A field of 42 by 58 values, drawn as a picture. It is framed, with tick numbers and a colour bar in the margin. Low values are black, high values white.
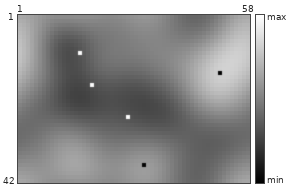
Calmest part: top middle. Ninth with the highest average: top right. Average level on the scale: 50%. Stripes: none. Odd rows or columns: none. Mirror symmetry: none. Lone odd cells: 5, 3 higher and 2 lower than their neighbours.
